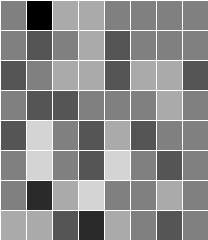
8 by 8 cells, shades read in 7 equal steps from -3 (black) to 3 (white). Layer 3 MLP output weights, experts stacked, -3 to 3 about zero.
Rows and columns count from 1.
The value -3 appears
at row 1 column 2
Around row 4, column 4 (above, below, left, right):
1 -1 -1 0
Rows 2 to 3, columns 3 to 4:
0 1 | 1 1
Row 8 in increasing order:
-2 -1 -1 0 0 1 1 1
